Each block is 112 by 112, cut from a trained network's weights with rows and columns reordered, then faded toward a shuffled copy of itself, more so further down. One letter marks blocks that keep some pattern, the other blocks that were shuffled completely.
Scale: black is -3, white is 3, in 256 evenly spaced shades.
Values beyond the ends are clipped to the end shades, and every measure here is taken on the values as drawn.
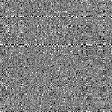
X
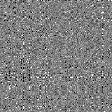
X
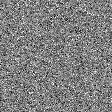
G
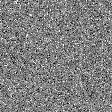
G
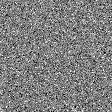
G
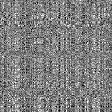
X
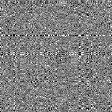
X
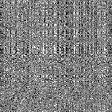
X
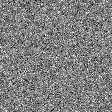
G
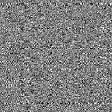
X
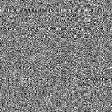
X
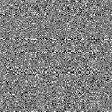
X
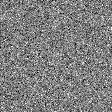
G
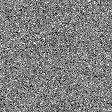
G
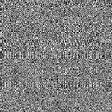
X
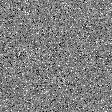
G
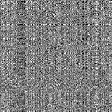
X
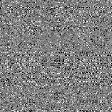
X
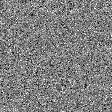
G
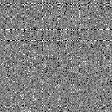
X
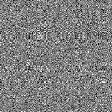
X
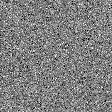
G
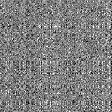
X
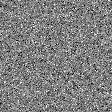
G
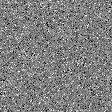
G
